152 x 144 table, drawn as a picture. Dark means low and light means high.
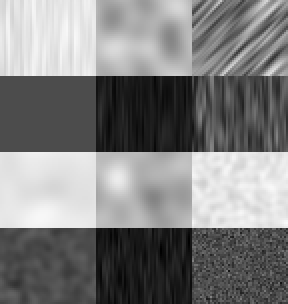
The table splits into 4 rows of 3 panels. Panel 1,1: very high, streaked downward, faint in contrast. Panel 1,2: high, smooth. Panel 1,3: middling, slanting up to the right, strong in contrast. Panel 2,1: low, flat. Panel 2,2: very low, streaked downward, faint in contrast. Panel 2,3: low, streaked downward. Panel 3,1: very high, smooth, faint in contrast. Panel 3,2: high, smooth. Panel 3,3: very high, blotchy, faint in contrast. Panel 4,1: low, blotchy, faint in contrast. Panel 4,2: very low, streaked downward, faint in contrast. Panel 4,3: low, fine-grained.
